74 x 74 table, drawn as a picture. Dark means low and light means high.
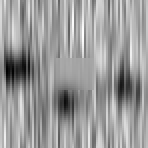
Three dips sink into the field. The ninth with the lowest average is the middle left. The centre is the calmest part. An odd patch, calmer than its surroundings, sits in the centre.
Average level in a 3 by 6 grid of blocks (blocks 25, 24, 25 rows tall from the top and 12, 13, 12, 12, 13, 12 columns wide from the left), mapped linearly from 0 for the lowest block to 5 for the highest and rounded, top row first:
544555
023433
532444
